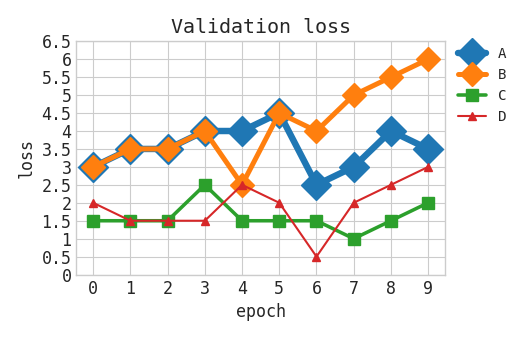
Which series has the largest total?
B
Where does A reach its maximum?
5
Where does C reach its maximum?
3
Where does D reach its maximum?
9
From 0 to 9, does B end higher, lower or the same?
higher
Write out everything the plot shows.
Title: Validation loss
x-axis: epoch, ticks 0 1 2 3 4 5 6 7 8 9
y-axis: loss, ticks 0 0.5 1 1.5 2 2.5 3 3.5 4 4.5 5 5.5 6 6.5
Legend: A, B, C, D
Values:
A: 3 3.5 3.5 4 4 4.5 2.5 3 4 3.5
B: 3 3.5 3.5 4 2.5 4.5 4 5 5.5 6
C: 1.5 1.5 1.5 2.5 1.5 1.5 1.5 1 1.5 2
D: 2 1.5 1.5 1.5 2.5 2 0.5 2 2.5 3
